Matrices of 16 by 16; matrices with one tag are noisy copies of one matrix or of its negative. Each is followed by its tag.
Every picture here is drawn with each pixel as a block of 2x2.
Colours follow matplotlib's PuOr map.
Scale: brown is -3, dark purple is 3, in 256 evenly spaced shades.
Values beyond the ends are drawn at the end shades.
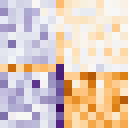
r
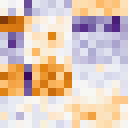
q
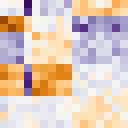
q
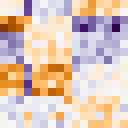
q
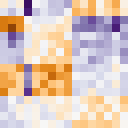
q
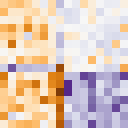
r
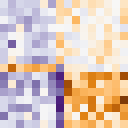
r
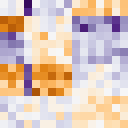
q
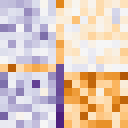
r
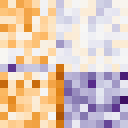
r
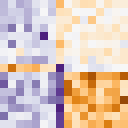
r
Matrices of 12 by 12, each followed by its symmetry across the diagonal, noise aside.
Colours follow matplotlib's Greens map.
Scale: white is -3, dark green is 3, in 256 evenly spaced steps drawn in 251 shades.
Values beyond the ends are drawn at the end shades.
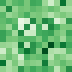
symmetric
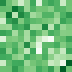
symmetric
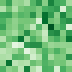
antisymmetric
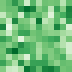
antisymmetric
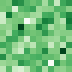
antisymmetric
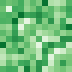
symmetric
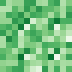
symmetric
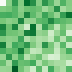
symmetric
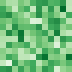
antisymmetric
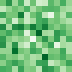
antisymmetric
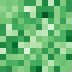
symmetric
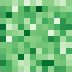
antisymmetric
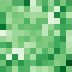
symmetric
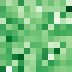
antisymmetric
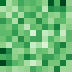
symmetric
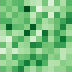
symmetric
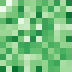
symmetric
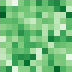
antisymmetric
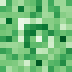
symmetric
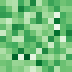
antisymmetric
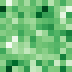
antisymmetric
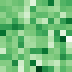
antisymmetric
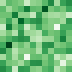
symmetric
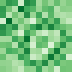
symmetric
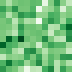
antisymmetric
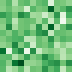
antisymmetric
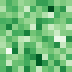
antisymmetric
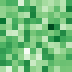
antisymmetric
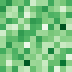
symmetric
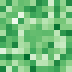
symmetric
